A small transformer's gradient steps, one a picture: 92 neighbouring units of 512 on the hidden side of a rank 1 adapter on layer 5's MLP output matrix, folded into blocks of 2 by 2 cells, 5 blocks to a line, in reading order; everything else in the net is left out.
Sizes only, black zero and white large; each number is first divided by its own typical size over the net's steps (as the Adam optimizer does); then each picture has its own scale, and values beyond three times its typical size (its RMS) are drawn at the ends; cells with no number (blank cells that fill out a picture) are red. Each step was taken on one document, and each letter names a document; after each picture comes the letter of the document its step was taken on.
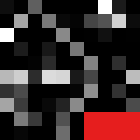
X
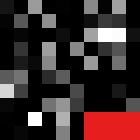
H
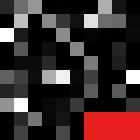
X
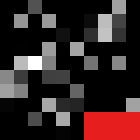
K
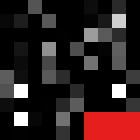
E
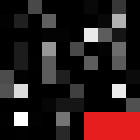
E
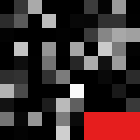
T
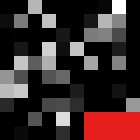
K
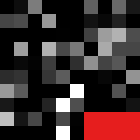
T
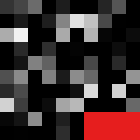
X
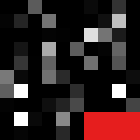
E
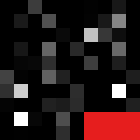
E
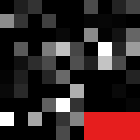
T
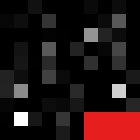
E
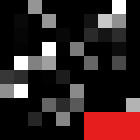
K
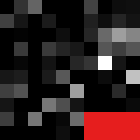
T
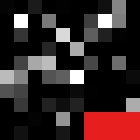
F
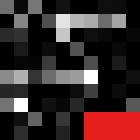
X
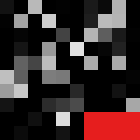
H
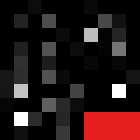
E
